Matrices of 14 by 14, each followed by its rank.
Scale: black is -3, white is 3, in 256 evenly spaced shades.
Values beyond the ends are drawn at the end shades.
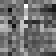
three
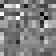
three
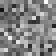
full rank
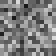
full rank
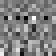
three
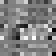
three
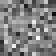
full rank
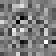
three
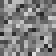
full rank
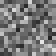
full rank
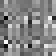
three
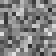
full rank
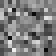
three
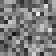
full rank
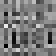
three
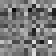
three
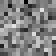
full rank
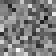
full rank
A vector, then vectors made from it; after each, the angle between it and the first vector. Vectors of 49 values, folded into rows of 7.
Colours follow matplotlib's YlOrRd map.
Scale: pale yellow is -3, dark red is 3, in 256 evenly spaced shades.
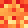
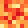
orthogonal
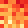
partly aligned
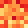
nearly parallel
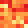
partly aligned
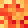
nearly opposite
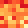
nearly parallel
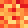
nearly parallel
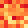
nearly parallel
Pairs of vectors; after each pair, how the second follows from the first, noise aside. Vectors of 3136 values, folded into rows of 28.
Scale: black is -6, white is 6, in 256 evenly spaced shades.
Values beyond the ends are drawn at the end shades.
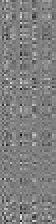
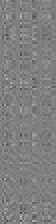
shrunk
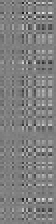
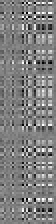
scaled up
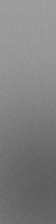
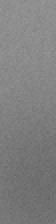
shrunk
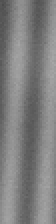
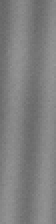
shrunk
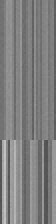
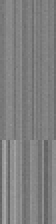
shrunk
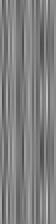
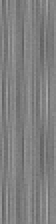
shrunk
